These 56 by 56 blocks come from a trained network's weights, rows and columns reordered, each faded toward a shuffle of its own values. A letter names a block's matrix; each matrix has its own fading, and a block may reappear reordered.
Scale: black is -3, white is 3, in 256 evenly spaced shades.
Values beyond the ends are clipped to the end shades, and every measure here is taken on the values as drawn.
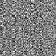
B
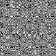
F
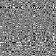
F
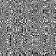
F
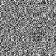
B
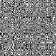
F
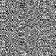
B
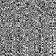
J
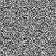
B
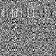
B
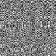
B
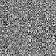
J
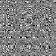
F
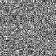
B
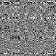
F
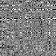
F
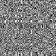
B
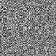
B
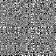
F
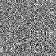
J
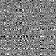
F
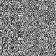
J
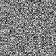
J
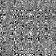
F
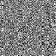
B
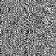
B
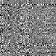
F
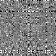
F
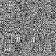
J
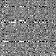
F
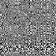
F
